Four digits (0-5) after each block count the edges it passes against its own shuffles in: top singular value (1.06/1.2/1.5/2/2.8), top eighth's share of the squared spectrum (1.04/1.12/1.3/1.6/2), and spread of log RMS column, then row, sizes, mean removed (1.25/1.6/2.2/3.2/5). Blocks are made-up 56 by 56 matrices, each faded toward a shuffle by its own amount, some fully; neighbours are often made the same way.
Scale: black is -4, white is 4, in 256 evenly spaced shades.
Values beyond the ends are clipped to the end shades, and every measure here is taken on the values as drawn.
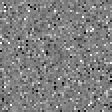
0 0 0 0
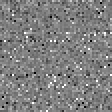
1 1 0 1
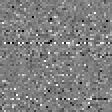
2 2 0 2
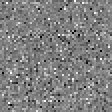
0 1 0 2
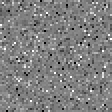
0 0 0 0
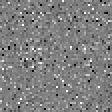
3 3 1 1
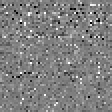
2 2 1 2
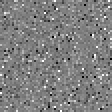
0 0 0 0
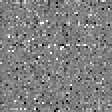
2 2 2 1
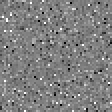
0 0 0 0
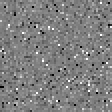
0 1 0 0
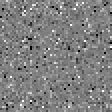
1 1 0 1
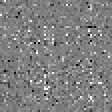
2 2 1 2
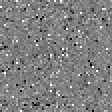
1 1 0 0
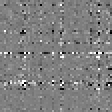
3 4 3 3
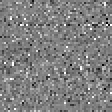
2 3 0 1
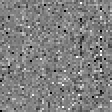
2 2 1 0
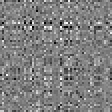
4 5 3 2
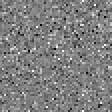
0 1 0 0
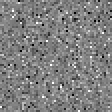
0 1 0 0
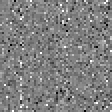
1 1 1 0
